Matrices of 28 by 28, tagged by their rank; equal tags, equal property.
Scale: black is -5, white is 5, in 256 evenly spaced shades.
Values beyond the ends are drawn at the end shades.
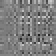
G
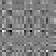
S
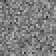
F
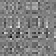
G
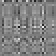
S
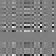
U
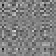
G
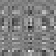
S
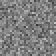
F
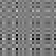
U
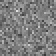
F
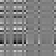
U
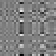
S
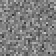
F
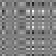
U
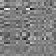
G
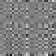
S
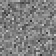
F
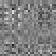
G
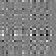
S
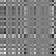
U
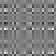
U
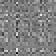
G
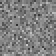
F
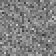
F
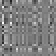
S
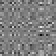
G
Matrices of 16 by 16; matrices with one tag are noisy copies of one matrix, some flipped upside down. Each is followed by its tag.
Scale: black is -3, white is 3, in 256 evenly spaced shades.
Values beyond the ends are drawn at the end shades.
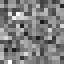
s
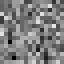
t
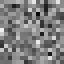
t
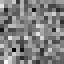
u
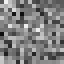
u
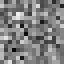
s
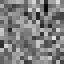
t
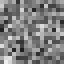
u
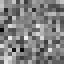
u
